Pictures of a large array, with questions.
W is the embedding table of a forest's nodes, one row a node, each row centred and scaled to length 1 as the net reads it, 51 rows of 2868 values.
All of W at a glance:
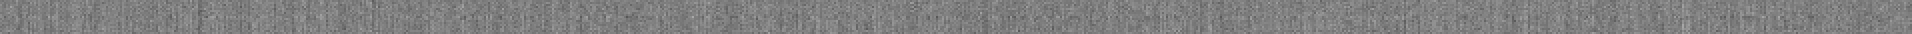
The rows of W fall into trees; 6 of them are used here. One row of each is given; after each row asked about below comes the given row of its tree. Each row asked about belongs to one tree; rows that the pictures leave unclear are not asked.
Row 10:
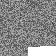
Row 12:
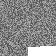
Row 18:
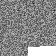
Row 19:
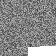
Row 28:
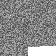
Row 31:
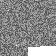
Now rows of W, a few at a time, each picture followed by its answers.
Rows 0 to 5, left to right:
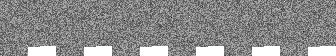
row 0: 19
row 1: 31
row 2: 28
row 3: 10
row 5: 28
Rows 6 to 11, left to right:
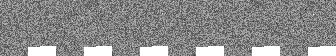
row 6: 31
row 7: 12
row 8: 28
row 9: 31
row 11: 10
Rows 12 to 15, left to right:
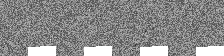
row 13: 12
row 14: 18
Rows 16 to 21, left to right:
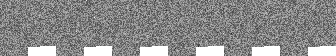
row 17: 10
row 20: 31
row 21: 28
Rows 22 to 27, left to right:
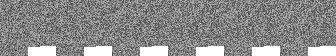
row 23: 31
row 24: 28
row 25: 28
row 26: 28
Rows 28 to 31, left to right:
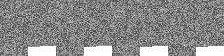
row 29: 19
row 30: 28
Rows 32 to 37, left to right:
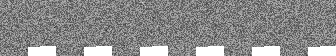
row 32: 31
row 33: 31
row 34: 19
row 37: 31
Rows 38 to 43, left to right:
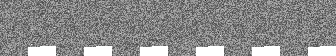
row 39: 31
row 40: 18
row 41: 28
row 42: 31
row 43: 18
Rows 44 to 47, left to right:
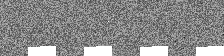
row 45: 19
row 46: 10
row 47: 18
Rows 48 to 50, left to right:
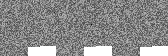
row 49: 28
